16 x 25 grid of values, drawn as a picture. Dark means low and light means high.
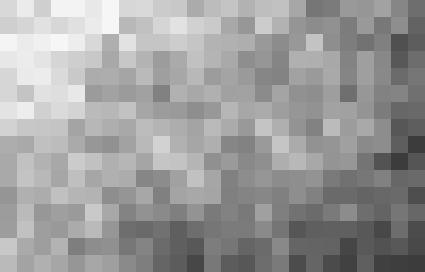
The ninth with the highest average is the top left. The halves do not mirror each other. No single row or column stands out from its neighbours. The values follow a bell shape. Values rise toward the top left. There are no regular stripes. The ninth with the lowest average is the bottom right.
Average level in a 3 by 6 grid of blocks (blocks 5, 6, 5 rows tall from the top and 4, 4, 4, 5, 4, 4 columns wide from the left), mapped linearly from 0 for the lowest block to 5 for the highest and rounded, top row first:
5 4 4 3 2 1 / 4 3 3 3 2 1 / 3 2 1 1 0 0
